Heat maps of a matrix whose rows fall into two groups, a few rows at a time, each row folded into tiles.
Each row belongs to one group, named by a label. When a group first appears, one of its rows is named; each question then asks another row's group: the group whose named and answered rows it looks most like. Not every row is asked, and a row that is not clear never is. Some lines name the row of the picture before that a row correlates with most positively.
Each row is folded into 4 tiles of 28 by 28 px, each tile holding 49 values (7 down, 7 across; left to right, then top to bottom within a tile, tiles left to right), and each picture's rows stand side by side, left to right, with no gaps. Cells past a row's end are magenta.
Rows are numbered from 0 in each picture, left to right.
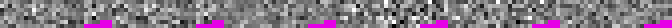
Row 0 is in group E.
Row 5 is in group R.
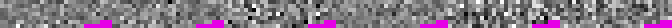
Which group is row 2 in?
E
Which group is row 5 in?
E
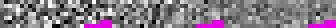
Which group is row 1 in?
R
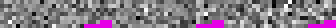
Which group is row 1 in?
E
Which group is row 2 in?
R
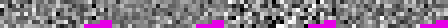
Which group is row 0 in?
E
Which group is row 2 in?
R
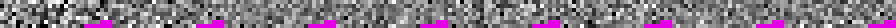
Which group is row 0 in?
R
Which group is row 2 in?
R
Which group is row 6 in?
E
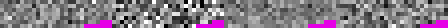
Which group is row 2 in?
E
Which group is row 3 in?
R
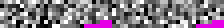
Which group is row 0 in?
R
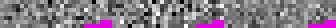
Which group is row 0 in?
R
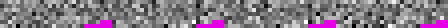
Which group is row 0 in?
R
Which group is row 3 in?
R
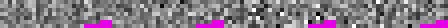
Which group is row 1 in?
R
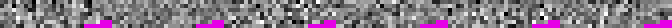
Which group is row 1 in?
R
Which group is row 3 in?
R
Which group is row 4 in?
E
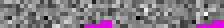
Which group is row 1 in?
E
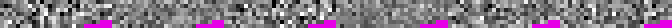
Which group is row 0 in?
R
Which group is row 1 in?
R
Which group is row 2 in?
R
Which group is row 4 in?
E
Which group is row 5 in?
E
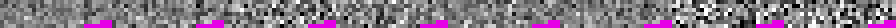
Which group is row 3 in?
R
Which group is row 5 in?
E
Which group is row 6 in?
E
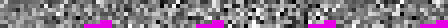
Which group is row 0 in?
R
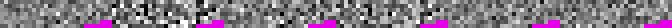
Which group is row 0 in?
R
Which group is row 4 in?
R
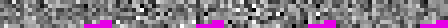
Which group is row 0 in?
E
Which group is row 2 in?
E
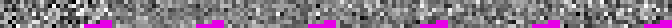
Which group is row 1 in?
E
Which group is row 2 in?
E
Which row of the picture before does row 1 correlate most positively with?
0
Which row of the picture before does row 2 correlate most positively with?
2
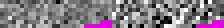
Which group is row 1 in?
R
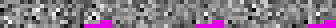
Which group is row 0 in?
E
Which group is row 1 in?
E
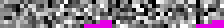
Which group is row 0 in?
R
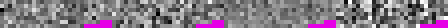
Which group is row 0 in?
E
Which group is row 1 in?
R
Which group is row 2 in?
E
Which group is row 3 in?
E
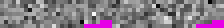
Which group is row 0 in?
E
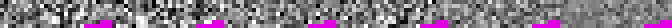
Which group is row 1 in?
E
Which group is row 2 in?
E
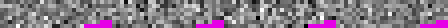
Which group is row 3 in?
E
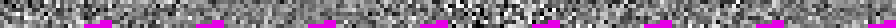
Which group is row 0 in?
E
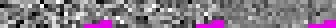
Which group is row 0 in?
R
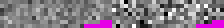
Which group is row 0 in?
E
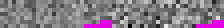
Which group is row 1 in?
R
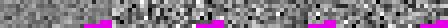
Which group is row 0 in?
R
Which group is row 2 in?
E
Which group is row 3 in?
R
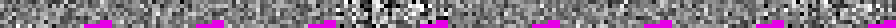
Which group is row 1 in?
R
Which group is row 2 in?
E
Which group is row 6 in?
E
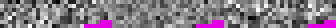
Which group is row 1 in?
R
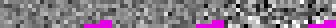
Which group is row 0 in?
R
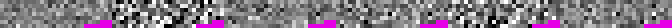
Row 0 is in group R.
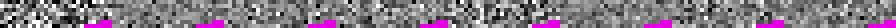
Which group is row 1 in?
R
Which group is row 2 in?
E
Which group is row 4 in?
E
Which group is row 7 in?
R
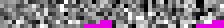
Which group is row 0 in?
R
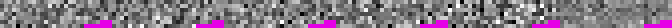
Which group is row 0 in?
R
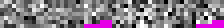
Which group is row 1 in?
E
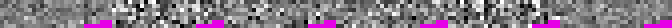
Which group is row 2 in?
E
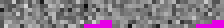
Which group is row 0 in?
E
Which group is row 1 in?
R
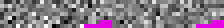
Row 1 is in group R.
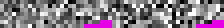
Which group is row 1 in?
R
